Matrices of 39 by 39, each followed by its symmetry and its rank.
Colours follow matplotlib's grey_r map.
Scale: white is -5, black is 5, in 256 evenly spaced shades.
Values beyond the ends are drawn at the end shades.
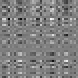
neither, rank two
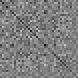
symmetric, rank five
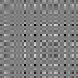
symmetric, rank one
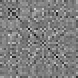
symmetric, rank five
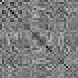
symmetric, rank five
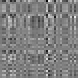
neither, rank two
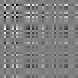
symmetric, rank one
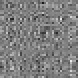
neither, rank five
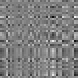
neither, rank two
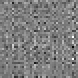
neither, rank five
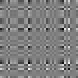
symmetric, rank one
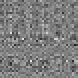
neither, rank five
